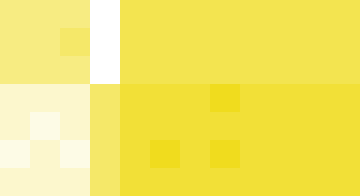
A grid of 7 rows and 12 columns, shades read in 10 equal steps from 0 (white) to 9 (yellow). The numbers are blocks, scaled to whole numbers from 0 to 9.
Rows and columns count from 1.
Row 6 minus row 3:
-4 -3 -4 6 1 2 1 2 1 1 1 1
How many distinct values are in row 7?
3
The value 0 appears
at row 1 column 4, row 2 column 4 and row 3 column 4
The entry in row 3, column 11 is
7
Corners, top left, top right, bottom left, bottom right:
5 7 2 8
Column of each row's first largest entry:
5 5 5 8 5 6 5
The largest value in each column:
5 5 6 6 8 9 8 9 8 8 8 8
